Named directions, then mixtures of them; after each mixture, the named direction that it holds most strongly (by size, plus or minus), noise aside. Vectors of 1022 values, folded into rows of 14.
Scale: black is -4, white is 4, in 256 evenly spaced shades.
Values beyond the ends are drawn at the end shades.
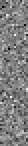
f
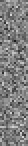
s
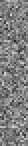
s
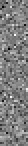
f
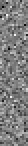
f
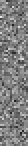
s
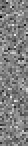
f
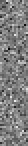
f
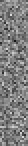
s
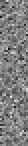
f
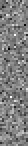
f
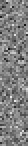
f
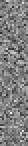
s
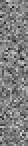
s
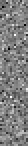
f
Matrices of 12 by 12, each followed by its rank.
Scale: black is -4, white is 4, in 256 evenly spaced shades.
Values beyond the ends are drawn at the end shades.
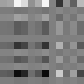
one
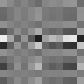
one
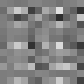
two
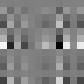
one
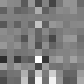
two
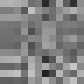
two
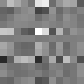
two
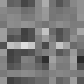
two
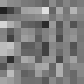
two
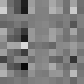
two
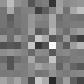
two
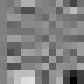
two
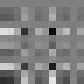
one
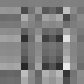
one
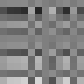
one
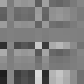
one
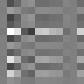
one
